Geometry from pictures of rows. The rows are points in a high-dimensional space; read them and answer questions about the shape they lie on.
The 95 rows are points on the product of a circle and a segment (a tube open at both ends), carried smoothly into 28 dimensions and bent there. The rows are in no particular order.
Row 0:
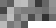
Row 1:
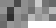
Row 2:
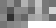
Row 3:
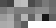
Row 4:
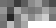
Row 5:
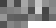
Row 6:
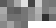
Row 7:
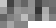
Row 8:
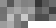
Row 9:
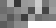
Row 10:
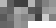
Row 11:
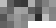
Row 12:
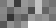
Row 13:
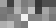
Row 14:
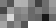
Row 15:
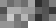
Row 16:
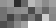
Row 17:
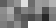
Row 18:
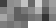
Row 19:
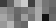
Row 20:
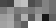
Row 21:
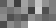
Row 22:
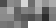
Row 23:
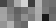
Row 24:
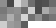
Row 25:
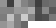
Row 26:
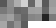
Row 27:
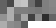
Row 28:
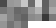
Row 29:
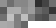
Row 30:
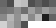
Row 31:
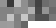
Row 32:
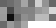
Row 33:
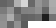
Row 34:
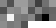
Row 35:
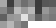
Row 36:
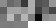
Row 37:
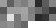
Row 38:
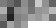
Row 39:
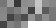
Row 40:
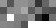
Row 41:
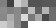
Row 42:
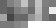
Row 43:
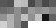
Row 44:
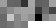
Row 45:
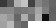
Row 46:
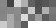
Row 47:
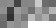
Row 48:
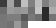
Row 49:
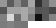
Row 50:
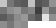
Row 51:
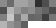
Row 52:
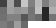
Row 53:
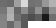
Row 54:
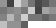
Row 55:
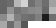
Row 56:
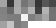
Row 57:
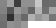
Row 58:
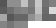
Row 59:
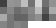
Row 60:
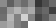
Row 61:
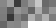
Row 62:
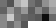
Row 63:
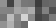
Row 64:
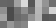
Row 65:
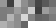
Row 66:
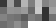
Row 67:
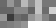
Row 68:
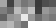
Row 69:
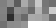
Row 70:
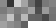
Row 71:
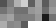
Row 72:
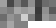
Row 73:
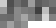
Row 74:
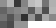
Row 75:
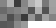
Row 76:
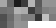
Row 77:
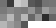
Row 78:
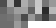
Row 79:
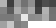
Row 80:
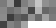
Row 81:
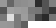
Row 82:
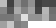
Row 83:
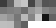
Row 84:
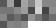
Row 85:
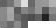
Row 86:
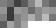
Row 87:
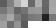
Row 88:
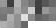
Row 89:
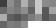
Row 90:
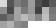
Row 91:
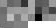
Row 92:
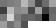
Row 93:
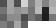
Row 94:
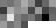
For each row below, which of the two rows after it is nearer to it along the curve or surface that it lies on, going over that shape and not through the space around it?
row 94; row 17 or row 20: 17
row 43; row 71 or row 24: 24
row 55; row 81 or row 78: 81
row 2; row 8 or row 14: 14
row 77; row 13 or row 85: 13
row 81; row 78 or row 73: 73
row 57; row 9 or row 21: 21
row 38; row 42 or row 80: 42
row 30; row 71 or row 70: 70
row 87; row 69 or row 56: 69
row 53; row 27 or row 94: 94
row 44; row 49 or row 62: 49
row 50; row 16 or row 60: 60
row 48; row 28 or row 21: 21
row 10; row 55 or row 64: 64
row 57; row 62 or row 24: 62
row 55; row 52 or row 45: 45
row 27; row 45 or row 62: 45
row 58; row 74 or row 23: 23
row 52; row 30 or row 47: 47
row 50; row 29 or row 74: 29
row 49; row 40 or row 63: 40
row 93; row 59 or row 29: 59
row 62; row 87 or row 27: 87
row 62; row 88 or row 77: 77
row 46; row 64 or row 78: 64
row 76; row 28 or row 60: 60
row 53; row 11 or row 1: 1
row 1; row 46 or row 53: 53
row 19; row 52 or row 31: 31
